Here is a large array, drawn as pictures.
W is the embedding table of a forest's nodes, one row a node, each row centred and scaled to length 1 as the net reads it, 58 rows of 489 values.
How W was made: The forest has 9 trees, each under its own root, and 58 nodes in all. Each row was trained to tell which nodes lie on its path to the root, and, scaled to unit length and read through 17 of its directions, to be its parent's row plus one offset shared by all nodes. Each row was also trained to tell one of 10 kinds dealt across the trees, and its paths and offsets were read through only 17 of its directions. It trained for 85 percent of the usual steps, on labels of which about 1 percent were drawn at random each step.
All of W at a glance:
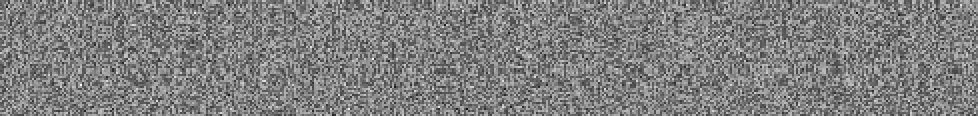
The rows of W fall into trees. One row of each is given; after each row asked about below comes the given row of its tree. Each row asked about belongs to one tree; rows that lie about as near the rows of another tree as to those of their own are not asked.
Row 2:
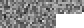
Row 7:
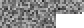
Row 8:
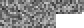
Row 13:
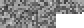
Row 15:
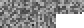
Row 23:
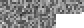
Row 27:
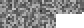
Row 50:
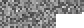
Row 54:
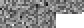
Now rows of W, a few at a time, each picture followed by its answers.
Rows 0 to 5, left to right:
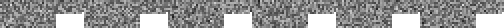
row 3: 23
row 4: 15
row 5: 23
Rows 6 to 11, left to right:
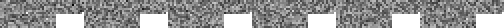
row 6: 8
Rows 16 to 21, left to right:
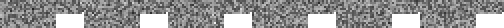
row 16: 8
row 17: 27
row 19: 8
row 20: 50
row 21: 15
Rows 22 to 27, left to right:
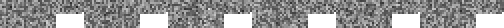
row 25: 15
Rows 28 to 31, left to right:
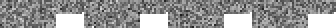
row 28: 27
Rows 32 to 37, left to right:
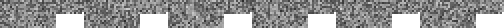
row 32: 7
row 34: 50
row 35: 50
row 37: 7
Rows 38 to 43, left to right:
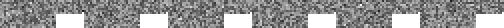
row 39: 13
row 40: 13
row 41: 15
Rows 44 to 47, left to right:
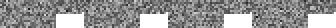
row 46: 7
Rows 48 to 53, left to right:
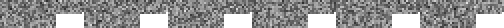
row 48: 15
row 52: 50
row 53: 23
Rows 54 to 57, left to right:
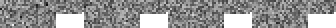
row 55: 50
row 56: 27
